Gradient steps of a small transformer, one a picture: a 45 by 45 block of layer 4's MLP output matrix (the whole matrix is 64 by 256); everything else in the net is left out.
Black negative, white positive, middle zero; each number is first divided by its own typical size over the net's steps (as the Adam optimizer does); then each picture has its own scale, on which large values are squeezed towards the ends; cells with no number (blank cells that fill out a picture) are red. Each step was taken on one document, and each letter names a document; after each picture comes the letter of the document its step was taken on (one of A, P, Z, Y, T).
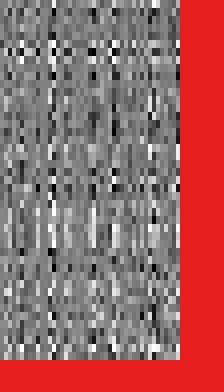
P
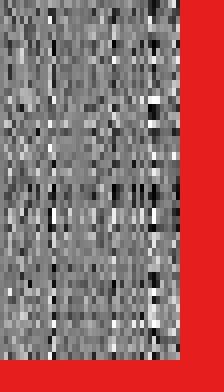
P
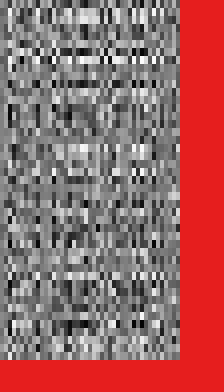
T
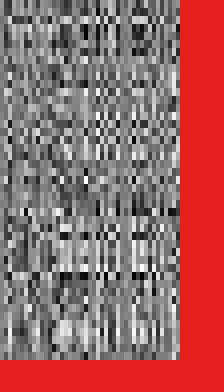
T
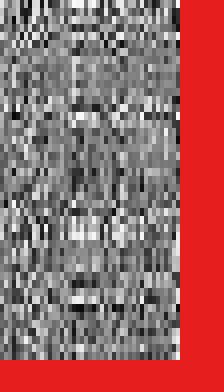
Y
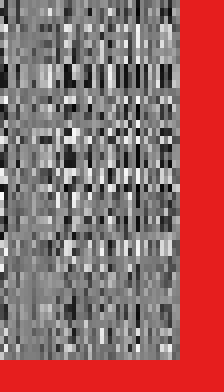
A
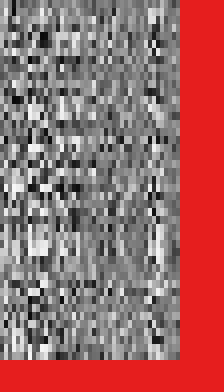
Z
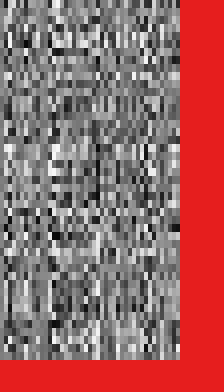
T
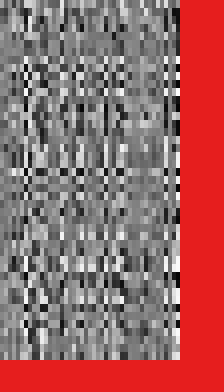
Y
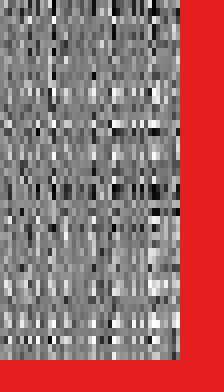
P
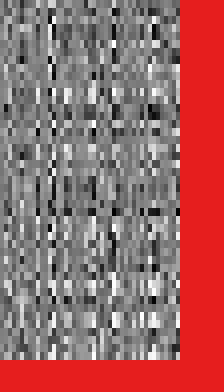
P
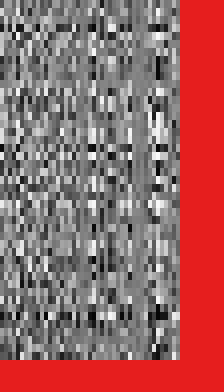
Z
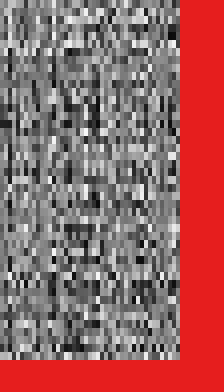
T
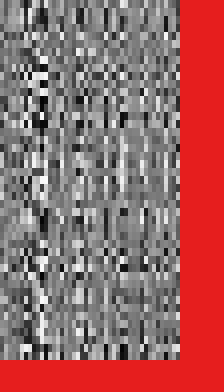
Y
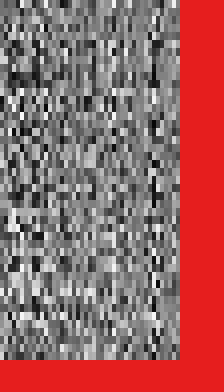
Z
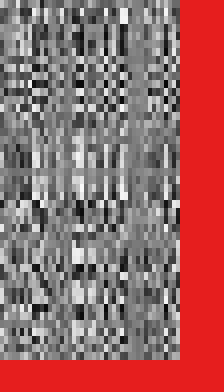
Y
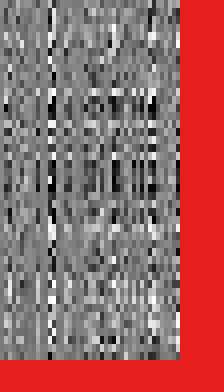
P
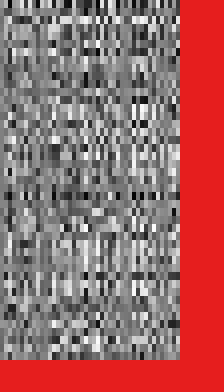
T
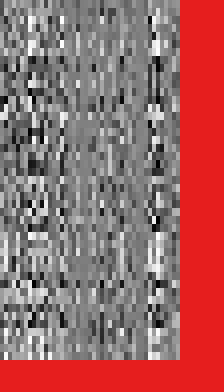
Z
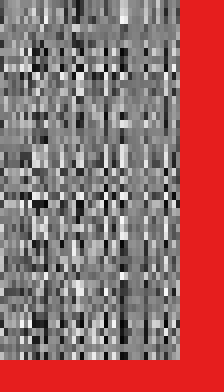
Y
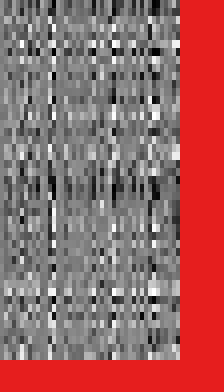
P
